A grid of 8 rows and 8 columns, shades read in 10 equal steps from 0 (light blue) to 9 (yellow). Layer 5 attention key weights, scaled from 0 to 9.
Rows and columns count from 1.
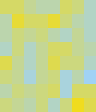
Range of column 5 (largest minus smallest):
6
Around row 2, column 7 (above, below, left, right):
5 4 5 2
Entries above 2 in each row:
7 7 6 6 6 5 7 7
